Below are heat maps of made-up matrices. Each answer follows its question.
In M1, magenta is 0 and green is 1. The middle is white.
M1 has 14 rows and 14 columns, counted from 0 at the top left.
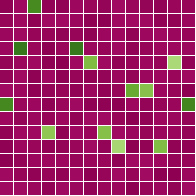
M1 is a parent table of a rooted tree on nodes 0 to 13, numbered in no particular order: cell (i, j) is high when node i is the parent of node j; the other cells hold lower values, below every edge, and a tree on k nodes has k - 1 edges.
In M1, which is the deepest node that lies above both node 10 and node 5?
6
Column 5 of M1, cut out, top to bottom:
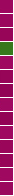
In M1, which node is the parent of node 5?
3
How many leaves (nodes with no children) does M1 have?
7
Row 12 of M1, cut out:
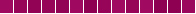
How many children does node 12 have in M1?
0
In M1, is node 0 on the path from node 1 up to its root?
no
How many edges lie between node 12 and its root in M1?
1
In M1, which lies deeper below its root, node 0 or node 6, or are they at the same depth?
node 0
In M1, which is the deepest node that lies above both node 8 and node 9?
6
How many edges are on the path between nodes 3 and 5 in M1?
1
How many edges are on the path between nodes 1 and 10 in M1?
4
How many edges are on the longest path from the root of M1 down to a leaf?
5
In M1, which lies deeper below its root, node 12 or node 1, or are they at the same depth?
node 1
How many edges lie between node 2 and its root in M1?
5
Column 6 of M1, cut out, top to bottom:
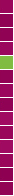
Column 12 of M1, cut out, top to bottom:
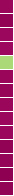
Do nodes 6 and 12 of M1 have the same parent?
yes
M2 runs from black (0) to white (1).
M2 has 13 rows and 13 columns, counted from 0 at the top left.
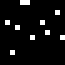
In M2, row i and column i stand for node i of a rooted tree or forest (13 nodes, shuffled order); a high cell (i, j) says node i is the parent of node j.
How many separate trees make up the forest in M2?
3
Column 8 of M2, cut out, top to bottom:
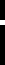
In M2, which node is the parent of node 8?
4
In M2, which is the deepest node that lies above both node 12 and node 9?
7
